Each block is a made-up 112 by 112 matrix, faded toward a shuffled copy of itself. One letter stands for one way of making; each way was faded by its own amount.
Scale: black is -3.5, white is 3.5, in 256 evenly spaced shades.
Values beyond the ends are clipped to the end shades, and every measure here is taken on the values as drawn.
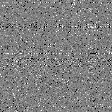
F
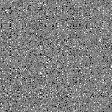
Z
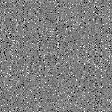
Z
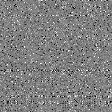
F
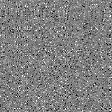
Z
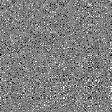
Z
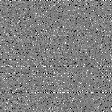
F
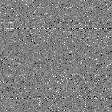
F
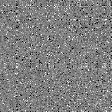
Z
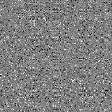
Z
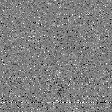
F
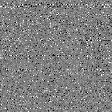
F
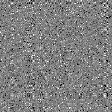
Z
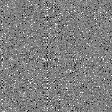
Z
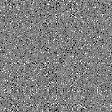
Z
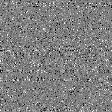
F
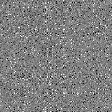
Z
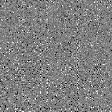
Z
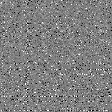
F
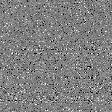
F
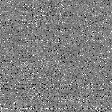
F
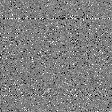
F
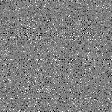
F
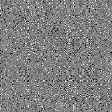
Z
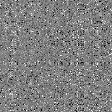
Z
